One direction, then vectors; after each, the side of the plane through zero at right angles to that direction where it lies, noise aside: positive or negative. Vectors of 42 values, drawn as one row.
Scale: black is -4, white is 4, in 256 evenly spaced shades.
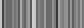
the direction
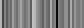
positive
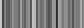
positive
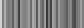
positive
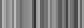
negative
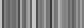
positive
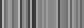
negative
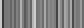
positive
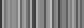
negative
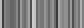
positive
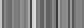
positive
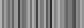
positive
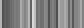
positive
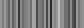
positive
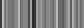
negative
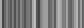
positive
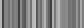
positive
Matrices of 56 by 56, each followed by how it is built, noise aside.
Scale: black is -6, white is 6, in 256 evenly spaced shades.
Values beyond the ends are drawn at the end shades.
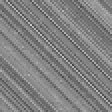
Toeplitz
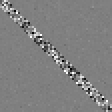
banded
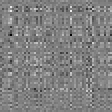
low rank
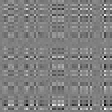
low rank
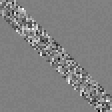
banded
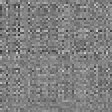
low rank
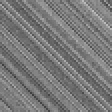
Toeplitz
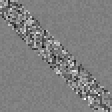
banded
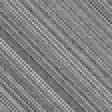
Toeplitz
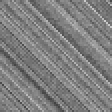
Toeplitz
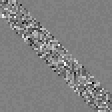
banded
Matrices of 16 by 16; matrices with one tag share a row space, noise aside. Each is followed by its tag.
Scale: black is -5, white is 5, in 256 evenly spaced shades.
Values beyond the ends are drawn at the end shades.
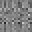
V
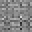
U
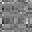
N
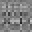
U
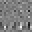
V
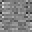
N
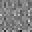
V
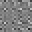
V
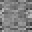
N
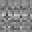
U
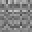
U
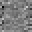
N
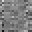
N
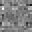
N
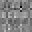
U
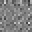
V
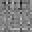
U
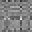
U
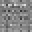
U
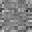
N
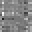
N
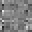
N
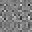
V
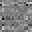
N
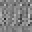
V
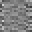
N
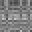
U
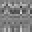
U
